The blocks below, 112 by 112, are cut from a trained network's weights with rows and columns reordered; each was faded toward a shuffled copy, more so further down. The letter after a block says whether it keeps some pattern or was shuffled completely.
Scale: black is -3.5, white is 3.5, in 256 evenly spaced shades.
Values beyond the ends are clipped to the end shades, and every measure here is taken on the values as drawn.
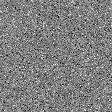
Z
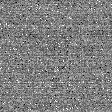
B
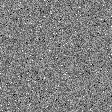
Z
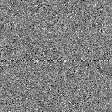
B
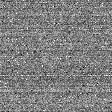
B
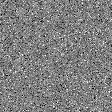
Z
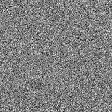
B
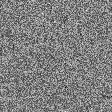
Z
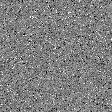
Z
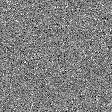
Z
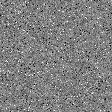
Z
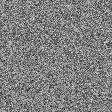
Z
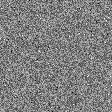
B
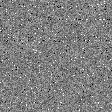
B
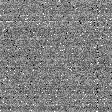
B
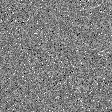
Z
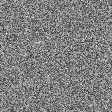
Z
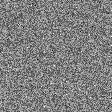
Z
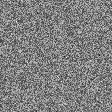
B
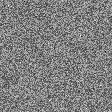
Z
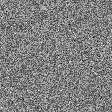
B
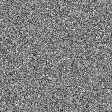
Z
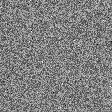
Z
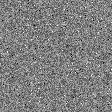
Z
